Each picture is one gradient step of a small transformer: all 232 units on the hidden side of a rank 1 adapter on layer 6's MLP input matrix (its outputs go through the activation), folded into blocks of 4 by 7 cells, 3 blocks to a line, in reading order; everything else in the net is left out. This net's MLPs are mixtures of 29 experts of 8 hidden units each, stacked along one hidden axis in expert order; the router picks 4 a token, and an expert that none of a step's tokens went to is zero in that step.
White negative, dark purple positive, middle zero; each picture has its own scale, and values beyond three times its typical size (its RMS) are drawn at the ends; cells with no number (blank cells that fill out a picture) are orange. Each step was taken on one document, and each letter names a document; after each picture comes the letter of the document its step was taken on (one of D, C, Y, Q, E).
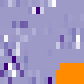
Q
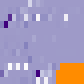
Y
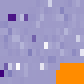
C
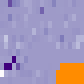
Q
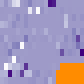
Q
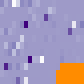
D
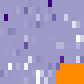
Y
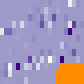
D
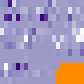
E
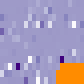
D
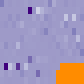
Q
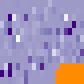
C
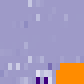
Y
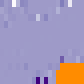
Y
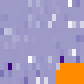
D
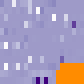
Y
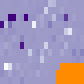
C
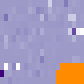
E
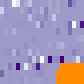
D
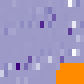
D
